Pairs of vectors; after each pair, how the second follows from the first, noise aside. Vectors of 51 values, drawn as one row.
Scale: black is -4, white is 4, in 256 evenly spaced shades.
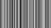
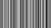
wrapped around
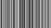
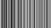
wrapped around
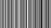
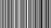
copied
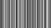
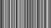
copied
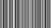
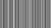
shrunk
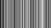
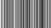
negated
